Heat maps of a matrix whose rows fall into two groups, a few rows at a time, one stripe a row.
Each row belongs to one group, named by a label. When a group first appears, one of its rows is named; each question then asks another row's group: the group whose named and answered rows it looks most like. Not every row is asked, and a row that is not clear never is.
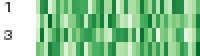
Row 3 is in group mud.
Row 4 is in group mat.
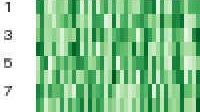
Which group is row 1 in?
mud
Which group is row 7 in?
mat
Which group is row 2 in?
mud
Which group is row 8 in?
mat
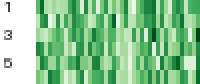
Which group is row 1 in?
mud
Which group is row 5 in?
mud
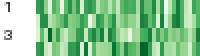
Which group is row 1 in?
mud
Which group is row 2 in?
mud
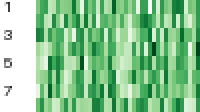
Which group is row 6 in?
mat
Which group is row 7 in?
mat
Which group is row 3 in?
mat
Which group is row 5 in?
mat
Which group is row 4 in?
mat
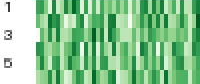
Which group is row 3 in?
mat
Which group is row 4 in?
mud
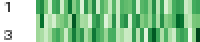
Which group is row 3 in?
mat
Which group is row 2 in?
mud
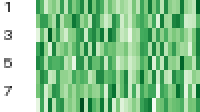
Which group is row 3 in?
mat
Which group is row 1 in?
mat
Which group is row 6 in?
mud
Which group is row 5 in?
mat
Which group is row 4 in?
mud
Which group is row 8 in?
mat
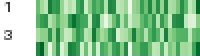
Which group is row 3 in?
mat
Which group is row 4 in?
mud
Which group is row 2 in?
mud
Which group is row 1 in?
mat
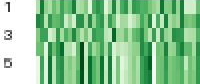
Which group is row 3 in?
mud
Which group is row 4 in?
mat
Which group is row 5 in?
mat
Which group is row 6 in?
mat
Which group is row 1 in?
mud
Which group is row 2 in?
mat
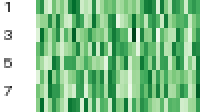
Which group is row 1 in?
mud
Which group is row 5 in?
mud
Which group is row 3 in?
mud
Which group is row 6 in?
mat
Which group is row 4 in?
mud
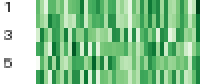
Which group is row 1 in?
mat
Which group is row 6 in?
mud
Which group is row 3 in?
mud
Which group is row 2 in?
mat
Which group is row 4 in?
mud
